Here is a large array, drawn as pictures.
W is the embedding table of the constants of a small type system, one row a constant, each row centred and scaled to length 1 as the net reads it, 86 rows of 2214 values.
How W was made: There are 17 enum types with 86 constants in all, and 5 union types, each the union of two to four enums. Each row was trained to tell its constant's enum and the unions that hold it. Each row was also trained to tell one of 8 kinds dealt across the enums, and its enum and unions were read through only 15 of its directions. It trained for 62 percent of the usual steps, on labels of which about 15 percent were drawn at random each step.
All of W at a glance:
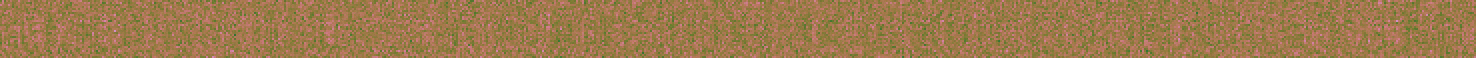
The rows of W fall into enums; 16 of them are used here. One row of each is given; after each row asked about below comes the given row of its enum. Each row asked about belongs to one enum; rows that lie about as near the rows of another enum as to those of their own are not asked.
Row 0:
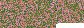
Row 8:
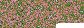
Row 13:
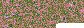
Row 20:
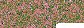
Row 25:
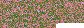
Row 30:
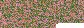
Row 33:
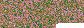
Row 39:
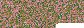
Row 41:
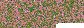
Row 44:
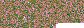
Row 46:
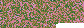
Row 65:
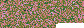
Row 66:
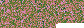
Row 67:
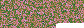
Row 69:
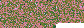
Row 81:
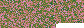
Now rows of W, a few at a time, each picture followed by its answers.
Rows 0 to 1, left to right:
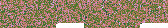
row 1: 41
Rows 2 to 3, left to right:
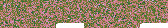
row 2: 46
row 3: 81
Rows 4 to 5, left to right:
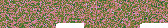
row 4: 81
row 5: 33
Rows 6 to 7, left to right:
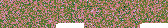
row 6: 41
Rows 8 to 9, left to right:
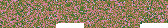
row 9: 65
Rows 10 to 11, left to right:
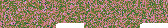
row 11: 39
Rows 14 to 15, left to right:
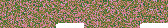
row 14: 46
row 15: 33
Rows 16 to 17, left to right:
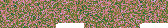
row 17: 44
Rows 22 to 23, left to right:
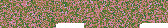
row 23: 39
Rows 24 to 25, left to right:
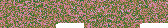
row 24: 30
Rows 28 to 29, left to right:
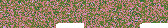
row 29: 20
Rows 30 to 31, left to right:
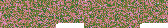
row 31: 30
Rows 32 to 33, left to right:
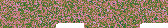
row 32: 41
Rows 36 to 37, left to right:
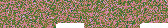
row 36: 69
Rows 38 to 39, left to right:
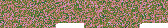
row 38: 0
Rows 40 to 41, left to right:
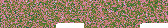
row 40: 69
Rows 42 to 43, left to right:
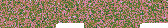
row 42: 39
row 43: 41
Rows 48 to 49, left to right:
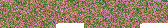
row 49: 66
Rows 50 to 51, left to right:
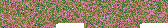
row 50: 46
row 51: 0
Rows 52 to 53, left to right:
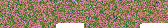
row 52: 69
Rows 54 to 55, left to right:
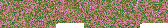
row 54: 0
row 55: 30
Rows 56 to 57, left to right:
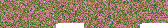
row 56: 44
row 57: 69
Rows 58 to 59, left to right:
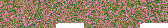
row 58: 0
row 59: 41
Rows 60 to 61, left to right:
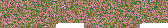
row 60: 30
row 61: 30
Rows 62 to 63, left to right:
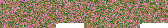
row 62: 25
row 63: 46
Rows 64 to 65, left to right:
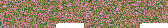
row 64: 25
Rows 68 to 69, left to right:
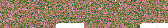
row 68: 33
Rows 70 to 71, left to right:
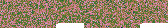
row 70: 20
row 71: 25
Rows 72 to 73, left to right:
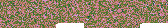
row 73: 81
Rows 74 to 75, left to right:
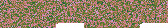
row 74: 44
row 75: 39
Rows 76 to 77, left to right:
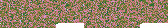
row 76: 8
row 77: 8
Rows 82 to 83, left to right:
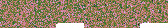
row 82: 0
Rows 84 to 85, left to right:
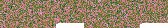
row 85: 44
